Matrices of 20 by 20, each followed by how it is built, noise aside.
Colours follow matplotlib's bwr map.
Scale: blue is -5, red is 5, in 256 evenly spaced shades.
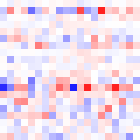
uneven rows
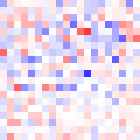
uneven rows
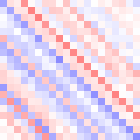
Toeplitz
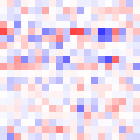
uneven rows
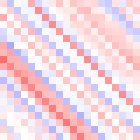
Toeplitz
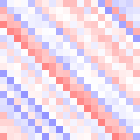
Toeplitz
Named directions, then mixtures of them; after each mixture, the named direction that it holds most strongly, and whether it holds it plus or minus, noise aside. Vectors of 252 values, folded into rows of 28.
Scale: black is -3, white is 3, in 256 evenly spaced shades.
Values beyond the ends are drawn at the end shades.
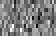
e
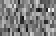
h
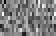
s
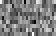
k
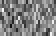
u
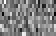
s, minus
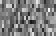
h, plus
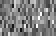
e, minus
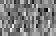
e, plus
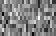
k, minus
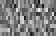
h, minus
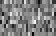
k, minus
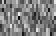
u, minus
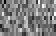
s, plus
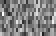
s, plus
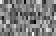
k, plus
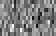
e, plus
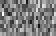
s, plus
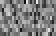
u, minus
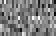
s, minus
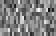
h, minus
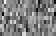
s, minus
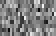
h, plus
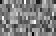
k, minus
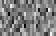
u, plus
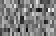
h, plus
